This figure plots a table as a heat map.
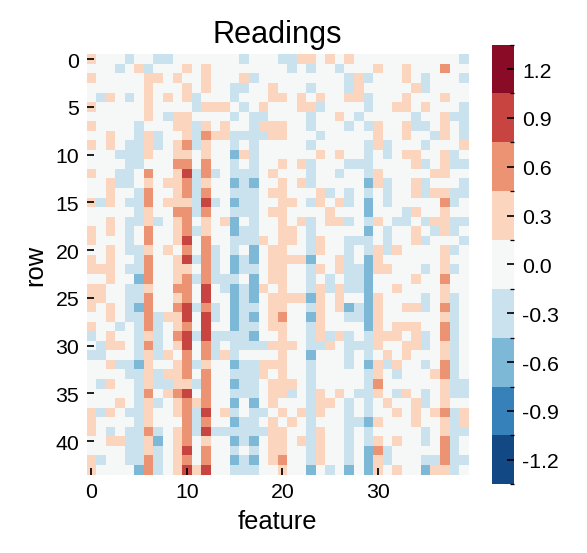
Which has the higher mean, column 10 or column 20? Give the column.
10
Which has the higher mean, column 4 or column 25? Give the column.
25
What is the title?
Readings
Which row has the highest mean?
37
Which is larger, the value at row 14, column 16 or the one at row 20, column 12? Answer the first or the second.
the second
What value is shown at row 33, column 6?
0.3
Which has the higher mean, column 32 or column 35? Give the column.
32
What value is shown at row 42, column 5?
-0.3
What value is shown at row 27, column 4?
-0.3
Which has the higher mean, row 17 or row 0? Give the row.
17
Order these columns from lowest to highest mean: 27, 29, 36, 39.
29, 27, 39, 36
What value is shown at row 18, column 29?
-0.6
